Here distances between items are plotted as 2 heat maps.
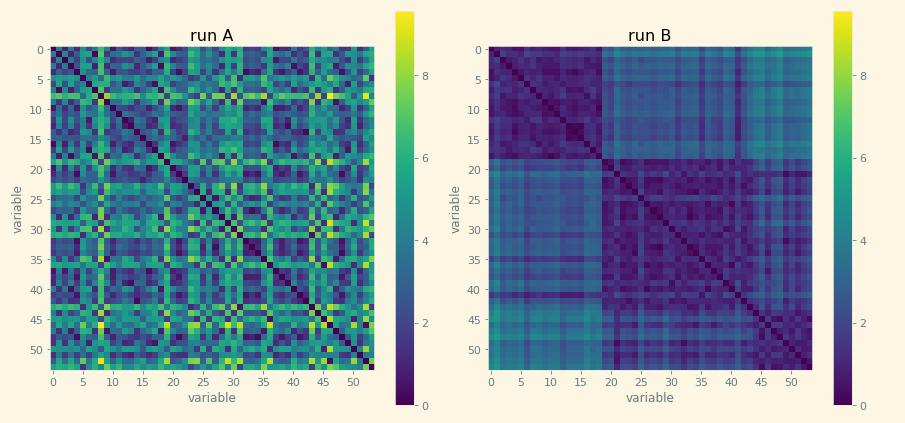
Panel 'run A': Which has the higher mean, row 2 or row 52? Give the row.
52
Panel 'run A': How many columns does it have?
54
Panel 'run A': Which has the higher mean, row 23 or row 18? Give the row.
23
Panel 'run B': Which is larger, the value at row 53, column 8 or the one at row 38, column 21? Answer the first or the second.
the first
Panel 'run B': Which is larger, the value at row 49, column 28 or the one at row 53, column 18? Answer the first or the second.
the second
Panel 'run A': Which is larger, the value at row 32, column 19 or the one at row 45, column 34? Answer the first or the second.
the first
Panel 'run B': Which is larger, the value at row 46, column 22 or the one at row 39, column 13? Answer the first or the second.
the second
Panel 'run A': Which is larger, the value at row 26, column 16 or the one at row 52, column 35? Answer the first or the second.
the second
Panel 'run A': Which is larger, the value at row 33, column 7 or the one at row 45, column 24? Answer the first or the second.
the first
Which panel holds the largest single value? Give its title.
run A
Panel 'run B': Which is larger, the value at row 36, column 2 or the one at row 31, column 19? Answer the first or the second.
the first
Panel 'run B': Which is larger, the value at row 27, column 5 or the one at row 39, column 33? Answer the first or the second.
the first
